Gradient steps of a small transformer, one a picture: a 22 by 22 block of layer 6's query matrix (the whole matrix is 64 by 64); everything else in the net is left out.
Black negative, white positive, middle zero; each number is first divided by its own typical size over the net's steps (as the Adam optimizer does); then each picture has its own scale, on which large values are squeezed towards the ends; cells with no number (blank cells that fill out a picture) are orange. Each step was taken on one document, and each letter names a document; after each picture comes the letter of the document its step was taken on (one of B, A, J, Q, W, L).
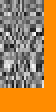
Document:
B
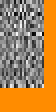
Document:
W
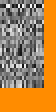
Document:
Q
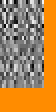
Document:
W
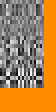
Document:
Q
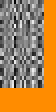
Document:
W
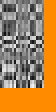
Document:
B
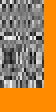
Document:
B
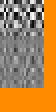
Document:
W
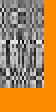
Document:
Q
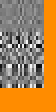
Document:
Q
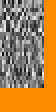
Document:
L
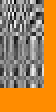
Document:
W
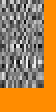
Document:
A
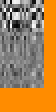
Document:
W
